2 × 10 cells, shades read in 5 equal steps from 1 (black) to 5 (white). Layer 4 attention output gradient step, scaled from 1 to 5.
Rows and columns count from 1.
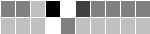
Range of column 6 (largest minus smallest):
2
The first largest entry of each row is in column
5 4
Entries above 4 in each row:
1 1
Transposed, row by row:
3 4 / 3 4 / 4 4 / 1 5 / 5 3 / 2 4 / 3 4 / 3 4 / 3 4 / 3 4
